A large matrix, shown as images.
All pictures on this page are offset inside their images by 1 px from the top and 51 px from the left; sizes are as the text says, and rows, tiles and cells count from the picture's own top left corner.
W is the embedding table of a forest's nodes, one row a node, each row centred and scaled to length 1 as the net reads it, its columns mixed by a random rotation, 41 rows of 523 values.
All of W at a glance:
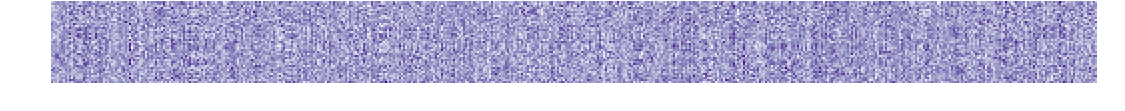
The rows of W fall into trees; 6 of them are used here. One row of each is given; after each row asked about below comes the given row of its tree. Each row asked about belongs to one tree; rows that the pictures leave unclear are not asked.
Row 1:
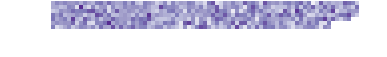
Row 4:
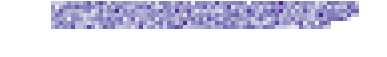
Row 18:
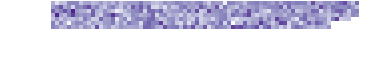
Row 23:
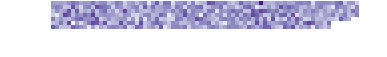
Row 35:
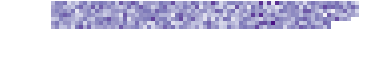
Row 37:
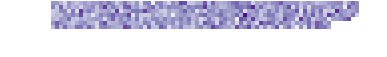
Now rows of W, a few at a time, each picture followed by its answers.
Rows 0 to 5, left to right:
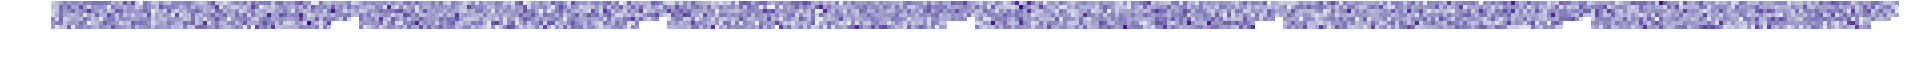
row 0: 1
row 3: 23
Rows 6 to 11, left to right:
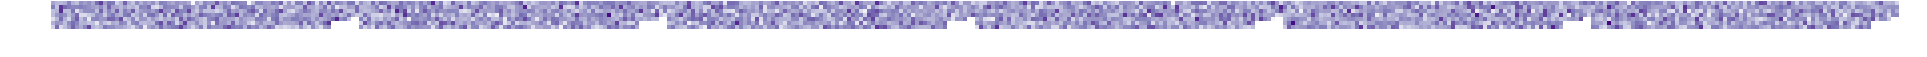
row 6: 4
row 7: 1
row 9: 4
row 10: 37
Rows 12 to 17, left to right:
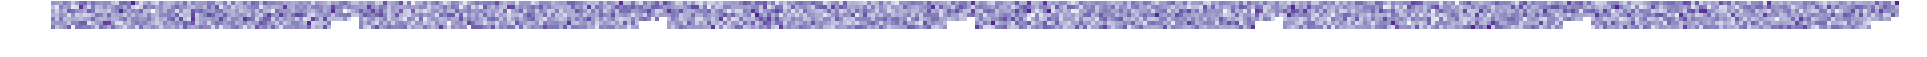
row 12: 1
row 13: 18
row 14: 18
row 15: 23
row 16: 18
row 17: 18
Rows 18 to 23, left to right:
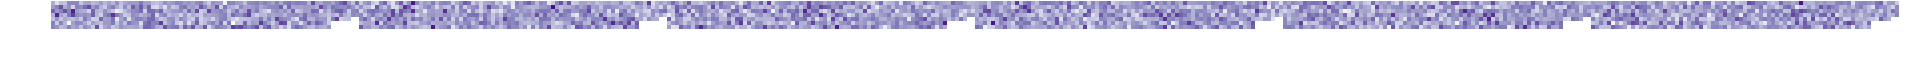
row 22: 23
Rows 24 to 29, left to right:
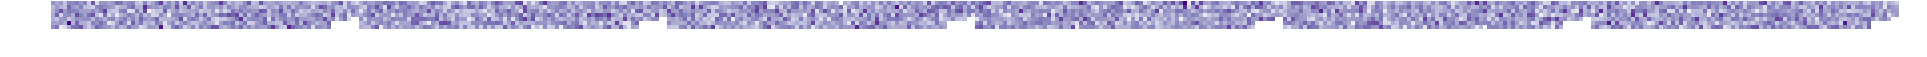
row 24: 23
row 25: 1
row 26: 18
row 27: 35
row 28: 1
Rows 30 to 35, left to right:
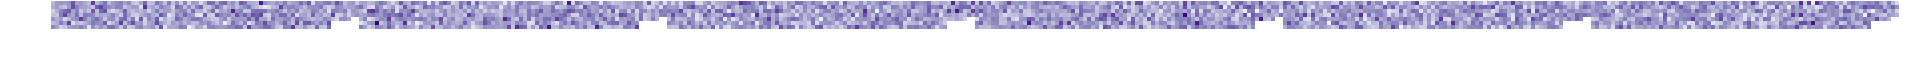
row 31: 23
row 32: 18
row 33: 35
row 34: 37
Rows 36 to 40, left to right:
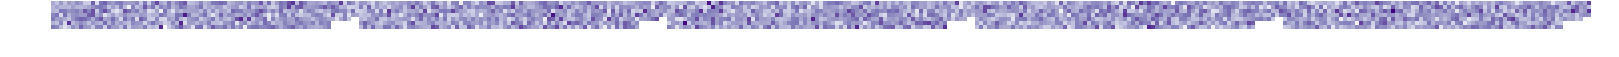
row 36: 23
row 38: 23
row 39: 4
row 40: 18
